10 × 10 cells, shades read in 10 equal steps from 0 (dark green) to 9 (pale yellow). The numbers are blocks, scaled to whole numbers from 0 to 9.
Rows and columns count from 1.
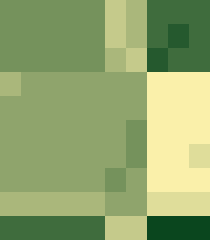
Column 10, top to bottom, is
2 2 2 9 9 9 8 9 8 0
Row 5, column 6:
5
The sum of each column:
46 45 45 45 45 56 54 58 58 58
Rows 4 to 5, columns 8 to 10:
9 9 9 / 9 9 9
